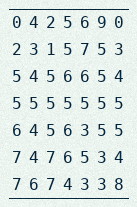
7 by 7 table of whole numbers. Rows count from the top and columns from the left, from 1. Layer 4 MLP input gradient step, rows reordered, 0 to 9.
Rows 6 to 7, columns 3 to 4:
7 6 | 7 4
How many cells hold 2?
2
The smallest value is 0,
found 2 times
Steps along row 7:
down up down down same up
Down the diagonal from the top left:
0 3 5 5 3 3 8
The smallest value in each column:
0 3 1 4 3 3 0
